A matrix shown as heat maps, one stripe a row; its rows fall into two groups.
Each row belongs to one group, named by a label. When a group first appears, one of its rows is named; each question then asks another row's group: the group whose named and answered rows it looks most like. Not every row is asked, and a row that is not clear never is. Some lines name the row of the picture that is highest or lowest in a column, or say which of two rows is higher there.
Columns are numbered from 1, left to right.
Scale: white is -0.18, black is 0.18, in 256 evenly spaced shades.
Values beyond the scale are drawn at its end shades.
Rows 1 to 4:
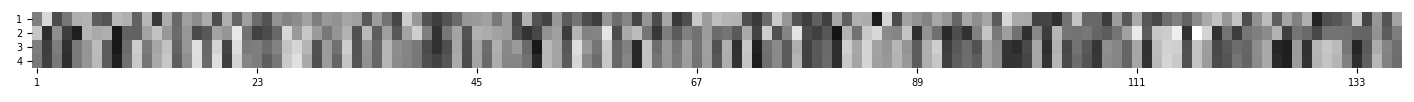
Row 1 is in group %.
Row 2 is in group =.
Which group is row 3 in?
=
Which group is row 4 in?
=
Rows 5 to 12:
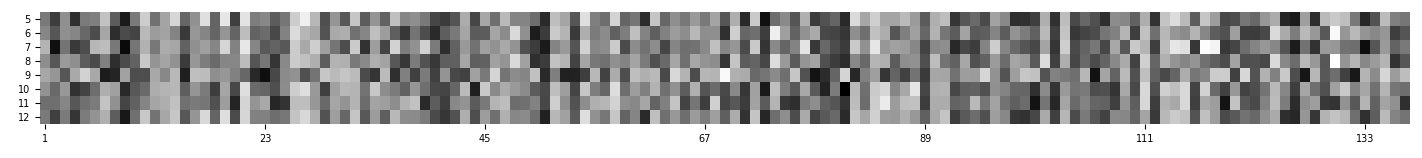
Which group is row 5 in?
=
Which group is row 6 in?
=
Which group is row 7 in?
=
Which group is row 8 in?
=
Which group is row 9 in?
%
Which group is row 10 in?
=
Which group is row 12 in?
=
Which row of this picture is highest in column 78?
9
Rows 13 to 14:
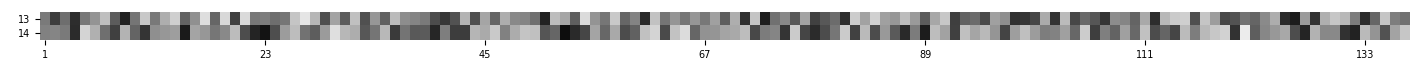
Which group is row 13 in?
=
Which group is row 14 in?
%
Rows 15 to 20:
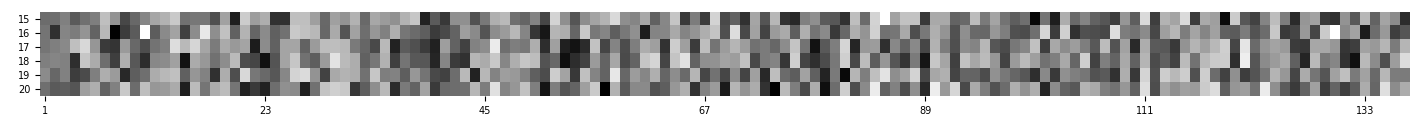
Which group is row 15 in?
=
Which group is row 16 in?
=
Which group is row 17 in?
%
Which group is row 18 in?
%
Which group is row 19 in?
=
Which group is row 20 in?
%
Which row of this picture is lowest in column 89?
16
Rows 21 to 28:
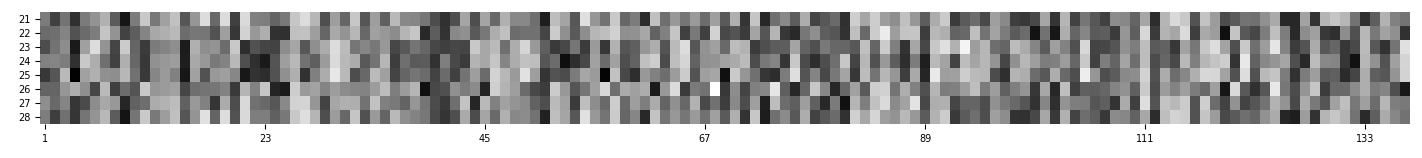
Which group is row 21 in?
=
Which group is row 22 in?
=
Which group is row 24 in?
%
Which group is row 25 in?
%
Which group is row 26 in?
=
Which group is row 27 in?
=
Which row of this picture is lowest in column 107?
24
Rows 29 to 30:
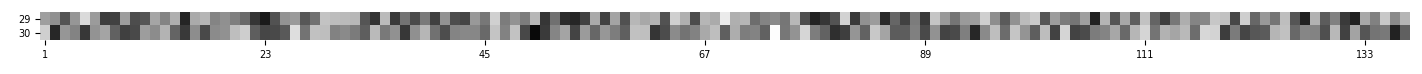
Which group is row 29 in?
%
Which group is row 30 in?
=
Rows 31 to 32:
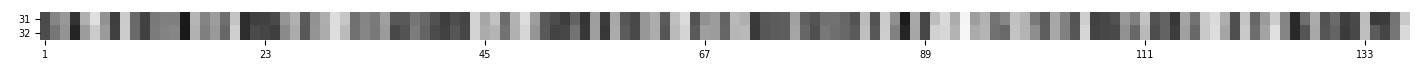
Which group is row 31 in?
%
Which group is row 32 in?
%
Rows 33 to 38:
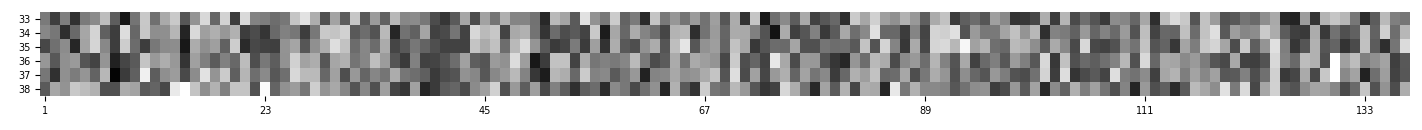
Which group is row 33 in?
=
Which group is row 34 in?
%
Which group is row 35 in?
%
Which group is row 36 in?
=
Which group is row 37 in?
=
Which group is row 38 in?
%
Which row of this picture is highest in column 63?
38
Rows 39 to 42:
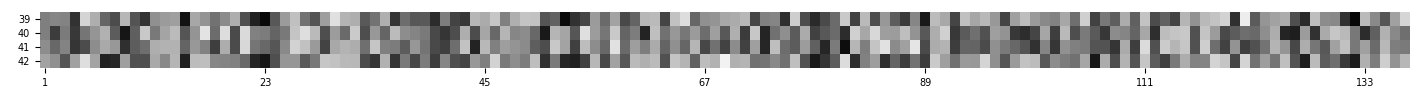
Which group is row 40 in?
=
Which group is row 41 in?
=
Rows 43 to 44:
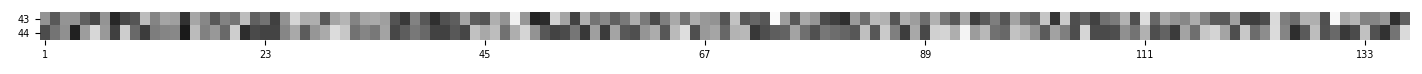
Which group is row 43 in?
=
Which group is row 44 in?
%
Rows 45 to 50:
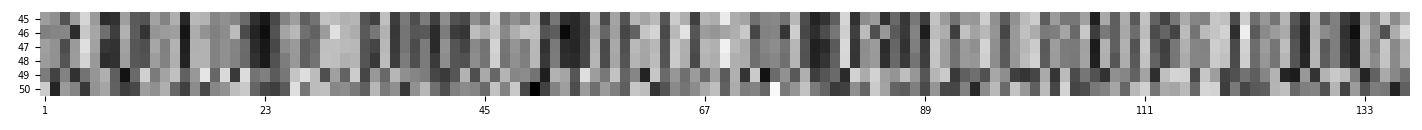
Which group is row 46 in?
%
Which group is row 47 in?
%
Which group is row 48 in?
%
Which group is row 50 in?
=
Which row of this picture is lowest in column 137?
46
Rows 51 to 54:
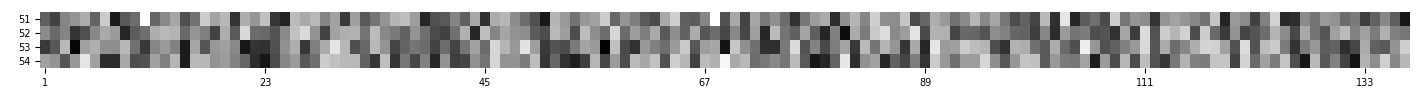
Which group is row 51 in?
=
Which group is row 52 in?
=
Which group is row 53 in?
%
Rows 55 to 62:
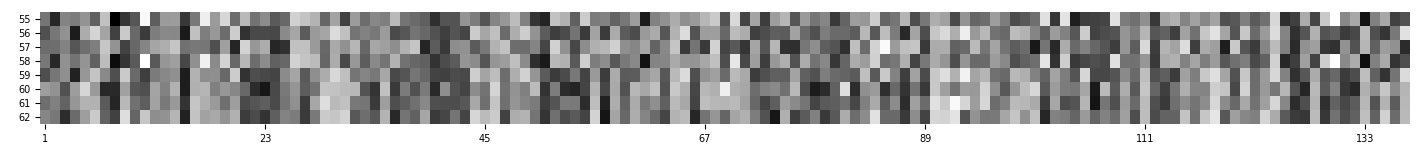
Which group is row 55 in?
=
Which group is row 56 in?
%
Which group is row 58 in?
=
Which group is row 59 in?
%
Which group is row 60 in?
%
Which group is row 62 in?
%
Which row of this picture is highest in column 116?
57
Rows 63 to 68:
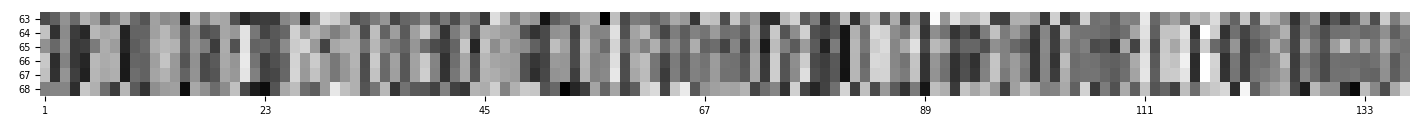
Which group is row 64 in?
=
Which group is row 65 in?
=
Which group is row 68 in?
%
